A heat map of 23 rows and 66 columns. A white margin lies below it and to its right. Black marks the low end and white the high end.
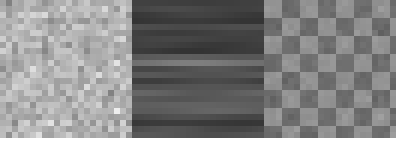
The table splits into one row of 3 panels. Panel 1,1: high, fine-grained. Panel 1,2: low, streaked across. Panel 1,3: middling, checkered.
